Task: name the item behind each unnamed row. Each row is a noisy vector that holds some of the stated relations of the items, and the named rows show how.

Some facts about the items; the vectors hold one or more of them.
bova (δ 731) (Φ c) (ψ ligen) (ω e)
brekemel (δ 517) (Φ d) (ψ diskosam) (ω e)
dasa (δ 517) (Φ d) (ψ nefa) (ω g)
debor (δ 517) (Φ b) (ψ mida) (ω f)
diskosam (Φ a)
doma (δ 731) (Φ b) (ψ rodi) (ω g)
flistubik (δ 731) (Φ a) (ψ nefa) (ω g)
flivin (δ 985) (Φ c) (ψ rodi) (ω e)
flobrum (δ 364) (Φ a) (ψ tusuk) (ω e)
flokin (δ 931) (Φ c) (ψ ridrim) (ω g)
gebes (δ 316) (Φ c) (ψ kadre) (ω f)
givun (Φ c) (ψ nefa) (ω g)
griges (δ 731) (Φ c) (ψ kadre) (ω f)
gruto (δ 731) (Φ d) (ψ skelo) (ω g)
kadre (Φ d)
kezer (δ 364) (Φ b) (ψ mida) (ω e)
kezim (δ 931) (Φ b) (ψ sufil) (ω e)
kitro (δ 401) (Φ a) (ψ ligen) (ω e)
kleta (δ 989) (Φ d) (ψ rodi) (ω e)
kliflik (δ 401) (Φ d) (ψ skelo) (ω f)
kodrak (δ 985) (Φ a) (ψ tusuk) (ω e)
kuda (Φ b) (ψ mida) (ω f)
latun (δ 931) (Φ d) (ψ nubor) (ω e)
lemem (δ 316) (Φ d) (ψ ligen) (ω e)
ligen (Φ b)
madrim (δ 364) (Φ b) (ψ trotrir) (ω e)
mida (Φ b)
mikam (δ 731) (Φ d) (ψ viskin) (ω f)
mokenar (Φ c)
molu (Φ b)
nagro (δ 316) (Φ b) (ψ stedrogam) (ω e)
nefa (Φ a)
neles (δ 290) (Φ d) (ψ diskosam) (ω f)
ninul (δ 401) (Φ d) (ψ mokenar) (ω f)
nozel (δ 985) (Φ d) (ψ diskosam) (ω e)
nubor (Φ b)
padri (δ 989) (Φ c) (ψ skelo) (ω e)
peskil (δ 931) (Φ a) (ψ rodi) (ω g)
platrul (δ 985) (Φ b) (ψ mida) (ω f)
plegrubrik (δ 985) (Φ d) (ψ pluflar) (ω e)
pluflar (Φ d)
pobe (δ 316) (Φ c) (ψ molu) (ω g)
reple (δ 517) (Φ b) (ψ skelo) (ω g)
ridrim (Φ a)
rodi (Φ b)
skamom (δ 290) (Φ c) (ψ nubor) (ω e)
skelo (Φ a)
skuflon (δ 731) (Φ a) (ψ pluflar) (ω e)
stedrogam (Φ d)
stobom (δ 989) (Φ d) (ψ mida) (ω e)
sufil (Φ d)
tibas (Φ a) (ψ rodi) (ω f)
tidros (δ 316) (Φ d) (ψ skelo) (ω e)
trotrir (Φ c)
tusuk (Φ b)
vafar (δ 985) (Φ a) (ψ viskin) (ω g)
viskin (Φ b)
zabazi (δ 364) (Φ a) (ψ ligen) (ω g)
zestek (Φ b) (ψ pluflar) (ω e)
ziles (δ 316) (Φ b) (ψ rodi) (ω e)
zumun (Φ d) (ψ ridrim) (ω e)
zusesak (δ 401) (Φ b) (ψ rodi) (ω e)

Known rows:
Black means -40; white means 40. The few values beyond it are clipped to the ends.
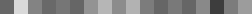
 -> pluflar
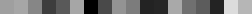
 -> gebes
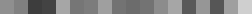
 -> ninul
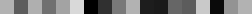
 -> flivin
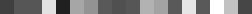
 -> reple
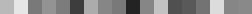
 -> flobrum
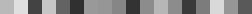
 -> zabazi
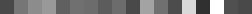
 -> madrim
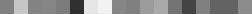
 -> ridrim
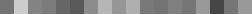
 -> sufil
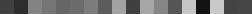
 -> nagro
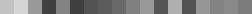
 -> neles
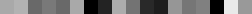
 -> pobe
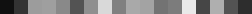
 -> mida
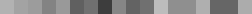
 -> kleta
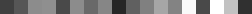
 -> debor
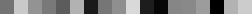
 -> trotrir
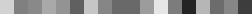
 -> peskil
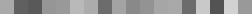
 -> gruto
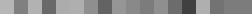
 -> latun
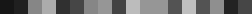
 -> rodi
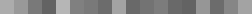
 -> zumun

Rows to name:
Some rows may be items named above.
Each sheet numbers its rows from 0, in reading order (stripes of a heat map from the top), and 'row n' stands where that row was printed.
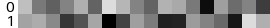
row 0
vafar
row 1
gebes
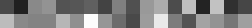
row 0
ziles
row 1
skuflon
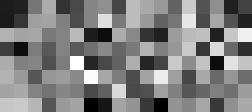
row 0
rodi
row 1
mida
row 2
padri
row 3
kuda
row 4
griges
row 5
flistubik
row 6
lemem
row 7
skamom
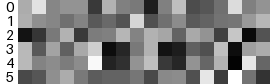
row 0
flobrum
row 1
tidros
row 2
ligen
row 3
flivin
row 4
flokin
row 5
kezer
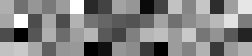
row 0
bova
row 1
dasa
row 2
doma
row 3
skamom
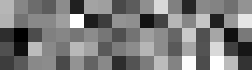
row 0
tibas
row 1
bova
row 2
zusesak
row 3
kezim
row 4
debor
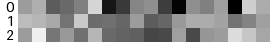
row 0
givun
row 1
stobom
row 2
brekemel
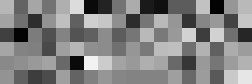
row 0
flivin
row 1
kitro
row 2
kuda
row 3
mikam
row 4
skelo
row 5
kliflik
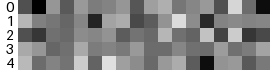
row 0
platrul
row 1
tibas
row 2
zestek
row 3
zumun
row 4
kodrak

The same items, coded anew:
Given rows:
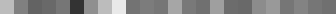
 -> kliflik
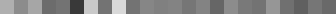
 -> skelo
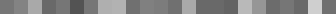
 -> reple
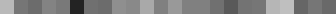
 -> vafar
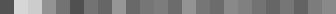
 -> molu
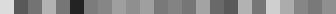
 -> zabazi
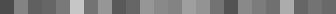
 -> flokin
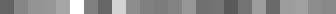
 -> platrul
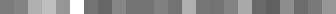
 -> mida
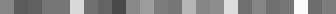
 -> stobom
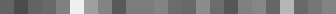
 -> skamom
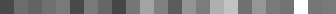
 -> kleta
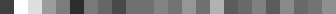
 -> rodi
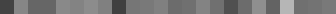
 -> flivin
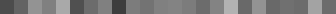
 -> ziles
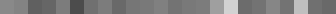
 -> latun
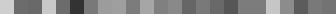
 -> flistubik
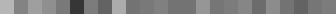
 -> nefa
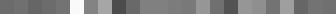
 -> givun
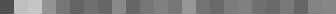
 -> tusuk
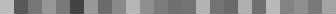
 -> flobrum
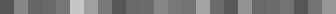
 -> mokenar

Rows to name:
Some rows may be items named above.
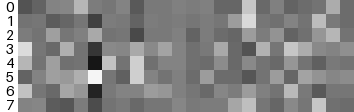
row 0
nagro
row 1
latun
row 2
zestek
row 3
zabazi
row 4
skelo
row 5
platrul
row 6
skuflon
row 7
latun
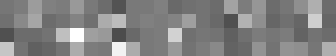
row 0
zestek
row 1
reple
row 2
gebes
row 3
neles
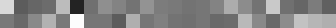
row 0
kitro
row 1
kezer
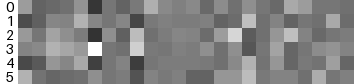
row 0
kodrak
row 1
nagro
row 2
tibas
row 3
kuda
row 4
ziles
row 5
zumun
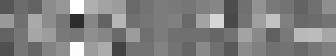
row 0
griges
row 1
tibas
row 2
madrim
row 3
bova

